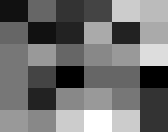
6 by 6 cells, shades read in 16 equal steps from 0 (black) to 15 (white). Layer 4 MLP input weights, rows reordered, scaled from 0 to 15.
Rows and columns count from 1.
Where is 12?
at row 1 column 5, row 6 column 3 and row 6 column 5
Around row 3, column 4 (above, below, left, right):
10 6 6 9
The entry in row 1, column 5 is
12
